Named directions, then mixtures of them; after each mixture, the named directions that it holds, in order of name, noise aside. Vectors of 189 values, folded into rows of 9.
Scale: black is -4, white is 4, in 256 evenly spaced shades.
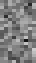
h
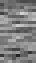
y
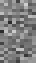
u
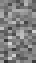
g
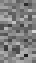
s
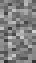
g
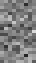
s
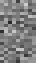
u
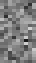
h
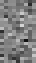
h, u, y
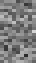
s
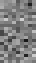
h, s, u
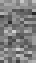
g, u, y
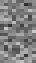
s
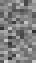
g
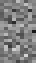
g, s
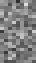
g, u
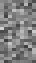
g, h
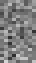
g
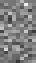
s, u
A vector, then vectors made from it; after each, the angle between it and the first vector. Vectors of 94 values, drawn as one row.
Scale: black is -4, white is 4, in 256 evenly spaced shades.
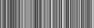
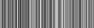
orthogonal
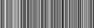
partly opposed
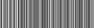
orthogonal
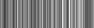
partly aligned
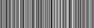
partly opposed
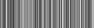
nearly parallel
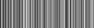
partly aligned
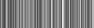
nearly parallel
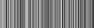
partly opposed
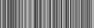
nearly parallel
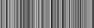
nearly opposite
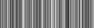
partly aligned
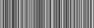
partly aligned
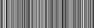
partly opposed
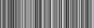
nearly parallel
